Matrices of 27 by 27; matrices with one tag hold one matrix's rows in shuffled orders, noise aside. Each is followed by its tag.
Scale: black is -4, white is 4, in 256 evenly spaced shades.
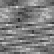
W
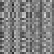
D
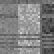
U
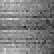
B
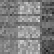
U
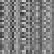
D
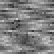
W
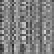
D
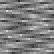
W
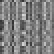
D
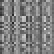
D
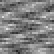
W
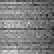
B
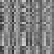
D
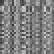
D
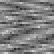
W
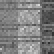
U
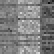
U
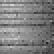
B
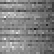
B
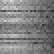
B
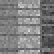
U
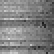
B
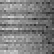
B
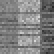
U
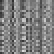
D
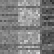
U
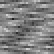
W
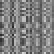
D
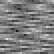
W
